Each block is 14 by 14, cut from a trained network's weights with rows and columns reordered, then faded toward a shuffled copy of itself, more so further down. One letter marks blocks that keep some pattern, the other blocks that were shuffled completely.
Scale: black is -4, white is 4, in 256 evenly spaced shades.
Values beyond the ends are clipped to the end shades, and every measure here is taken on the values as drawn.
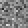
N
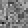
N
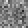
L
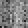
L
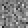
N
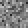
N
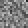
N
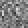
L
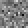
N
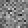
N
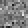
N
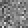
L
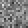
N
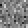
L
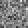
N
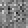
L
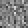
L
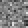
L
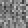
L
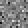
N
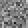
N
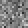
N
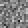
N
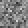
N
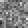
N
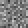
L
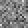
N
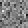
N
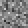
N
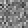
L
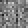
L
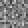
L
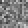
N
